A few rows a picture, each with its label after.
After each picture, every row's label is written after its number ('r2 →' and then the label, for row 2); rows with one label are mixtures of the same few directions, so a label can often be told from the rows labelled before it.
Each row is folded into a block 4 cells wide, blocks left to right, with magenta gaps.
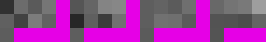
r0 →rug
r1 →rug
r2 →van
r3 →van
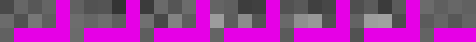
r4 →rug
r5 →van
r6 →rug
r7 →rug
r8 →van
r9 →van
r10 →rug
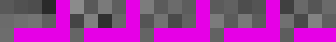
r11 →van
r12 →rug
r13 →rug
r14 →rug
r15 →rug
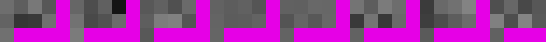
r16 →van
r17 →van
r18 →van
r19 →van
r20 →rug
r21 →rug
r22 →rug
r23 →rug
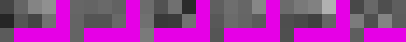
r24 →rug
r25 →van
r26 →van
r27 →van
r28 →van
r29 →rug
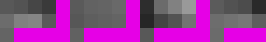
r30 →van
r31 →rug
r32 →rug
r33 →van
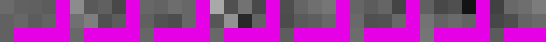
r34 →rug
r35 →rug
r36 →van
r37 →rug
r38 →rug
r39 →van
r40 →van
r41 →rug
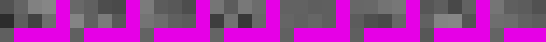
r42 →rug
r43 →rug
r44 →rug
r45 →rug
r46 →rug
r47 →van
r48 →van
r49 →rug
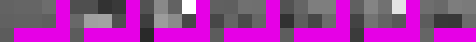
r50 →van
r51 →van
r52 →van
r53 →rug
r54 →rug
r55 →van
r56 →van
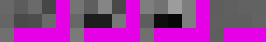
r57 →van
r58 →van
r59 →van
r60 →rug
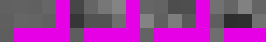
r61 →van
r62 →rug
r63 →rug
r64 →van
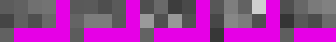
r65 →rug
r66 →van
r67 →rug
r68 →van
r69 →rug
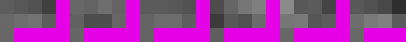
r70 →van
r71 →van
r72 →van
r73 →rug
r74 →rug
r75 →van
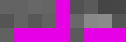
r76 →rug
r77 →van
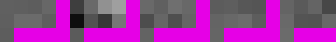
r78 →van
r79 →rug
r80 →rug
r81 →van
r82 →van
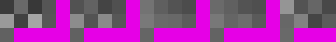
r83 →rug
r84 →rug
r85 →rug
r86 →rug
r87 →rug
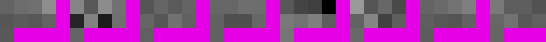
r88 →van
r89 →rug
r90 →rug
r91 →van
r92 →van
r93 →rug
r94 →van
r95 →rug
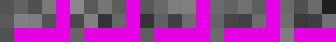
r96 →van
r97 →rug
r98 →rug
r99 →van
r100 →van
